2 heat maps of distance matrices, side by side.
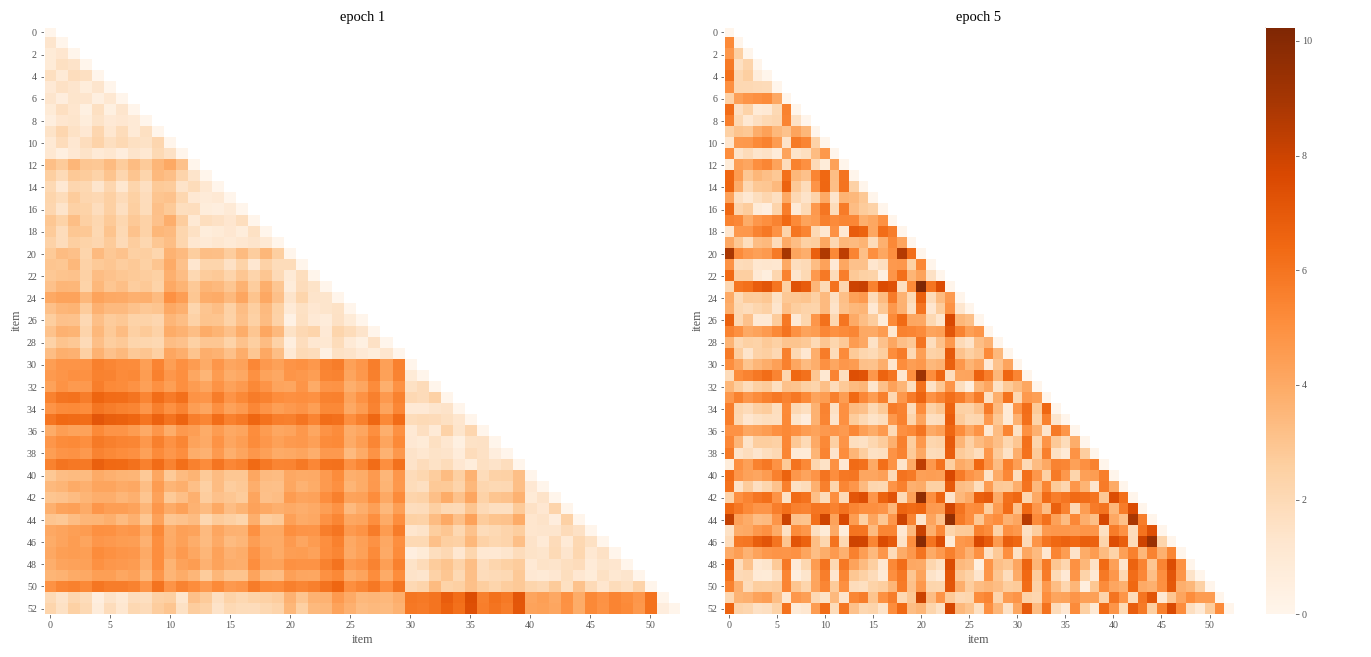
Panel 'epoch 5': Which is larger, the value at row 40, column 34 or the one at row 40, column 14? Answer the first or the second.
the first
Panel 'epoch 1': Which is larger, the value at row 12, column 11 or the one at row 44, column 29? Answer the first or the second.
the second
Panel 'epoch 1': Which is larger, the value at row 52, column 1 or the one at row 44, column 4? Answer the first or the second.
the second
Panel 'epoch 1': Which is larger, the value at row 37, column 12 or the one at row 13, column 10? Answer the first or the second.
the first
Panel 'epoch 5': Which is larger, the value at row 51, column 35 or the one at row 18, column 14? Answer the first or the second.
the second
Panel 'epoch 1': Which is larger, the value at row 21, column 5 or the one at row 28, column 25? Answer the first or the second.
the first
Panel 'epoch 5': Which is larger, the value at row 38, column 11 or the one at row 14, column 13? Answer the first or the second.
the second
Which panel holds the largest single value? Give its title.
epoch 5
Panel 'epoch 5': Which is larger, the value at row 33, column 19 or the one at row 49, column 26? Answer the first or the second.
the first
